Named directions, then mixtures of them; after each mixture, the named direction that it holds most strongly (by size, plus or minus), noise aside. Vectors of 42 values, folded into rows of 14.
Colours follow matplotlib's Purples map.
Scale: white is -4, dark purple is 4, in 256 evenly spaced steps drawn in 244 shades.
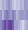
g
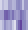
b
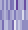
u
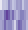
b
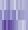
g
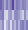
g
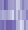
b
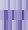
b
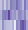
b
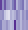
b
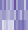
g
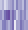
b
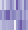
b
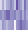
b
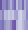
b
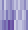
g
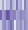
b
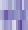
b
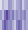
b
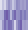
b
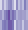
g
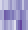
b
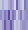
g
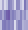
b
